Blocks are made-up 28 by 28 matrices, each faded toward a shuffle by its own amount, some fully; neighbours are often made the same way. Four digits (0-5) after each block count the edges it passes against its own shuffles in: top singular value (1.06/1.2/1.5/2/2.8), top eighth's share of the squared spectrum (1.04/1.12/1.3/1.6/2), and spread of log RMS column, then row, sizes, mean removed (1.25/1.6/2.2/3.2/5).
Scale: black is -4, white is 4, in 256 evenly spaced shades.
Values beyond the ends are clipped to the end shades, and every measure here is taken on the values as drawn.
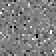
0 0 0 0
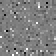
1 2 0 0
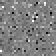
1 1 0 1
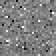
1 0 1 0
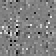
3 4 1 1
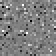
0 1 0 0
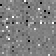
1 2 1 0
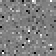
2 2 0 0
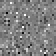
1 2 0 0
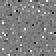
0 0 0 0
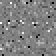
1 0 0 0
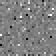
0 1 0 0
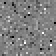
1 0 0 0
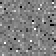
0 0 0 0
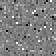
0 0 0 0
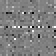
3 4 1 2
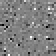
2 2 0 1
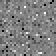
0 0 0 0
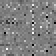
3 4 1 1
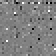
2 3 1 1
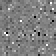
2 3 0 0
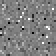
0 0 1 0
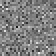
2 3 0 0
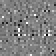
3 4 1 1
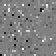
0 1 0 0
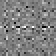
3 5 2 2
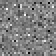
0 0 0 1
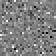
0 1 0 0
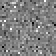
1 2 0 1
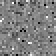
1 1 0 0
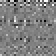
4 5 1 2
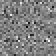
3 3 0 1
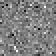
2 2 0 0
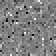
0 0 0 0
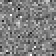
0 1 0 1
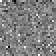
0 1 0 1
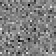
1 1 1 0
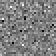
0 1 0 0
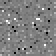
0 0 0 0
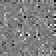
2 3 1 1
